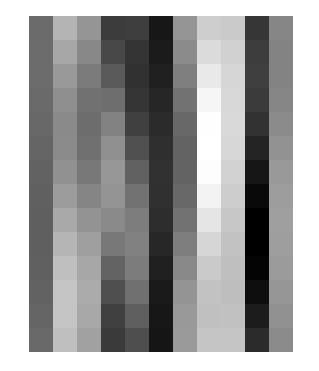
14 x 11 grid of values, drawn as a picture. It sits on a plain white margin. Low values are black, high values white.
Overall the values sit about 50% of the way up the scale. Streaks run downward. No overall slope runs across the table. Upright stripes repeat 2 times across the table.
